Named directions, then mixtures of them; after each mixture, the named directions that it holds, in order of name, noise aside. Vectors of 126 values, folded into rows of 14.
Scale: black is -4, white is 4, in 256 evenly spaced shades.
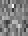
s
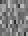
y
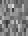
s, y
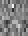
s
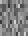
y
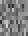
s, y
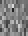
s, y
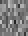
y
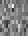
s, y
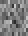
s, y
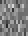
s, y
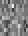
s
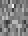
s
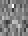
s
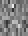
s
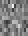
s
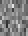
s, y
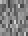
y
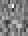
s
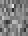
s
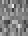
s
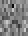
s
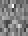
s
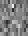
s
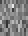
s, y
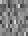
y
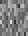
y
